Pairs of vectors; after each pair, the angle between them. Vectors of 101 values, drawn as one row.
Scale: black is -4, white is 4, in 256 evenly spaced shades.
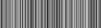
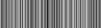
nearly parallel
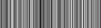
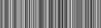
partly aligned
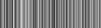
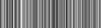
nearly parallel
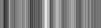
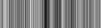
nearly opposite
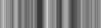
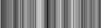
nearly opposite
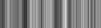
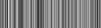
orthogonal
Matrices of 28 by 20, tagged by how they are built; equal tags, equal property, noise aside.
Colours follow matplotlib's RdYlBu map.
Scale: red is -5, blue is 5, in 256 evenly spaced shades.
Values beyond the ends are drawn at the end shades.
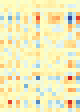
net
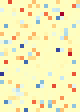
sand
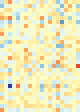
net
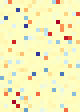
sand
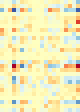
net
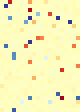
sand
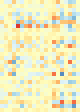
net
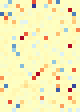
sand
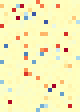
sand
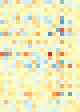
net
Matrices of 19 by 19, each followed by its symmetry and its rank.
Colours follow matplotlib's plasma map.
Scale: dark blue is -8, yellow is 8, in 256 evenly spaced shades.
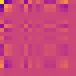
symmetric, rank one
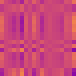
neither, rank one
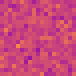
neither, full rank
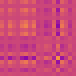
symmetric, rank one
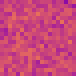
neither, full rank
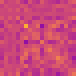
symmetric, rank three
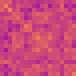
symmetric, rank three
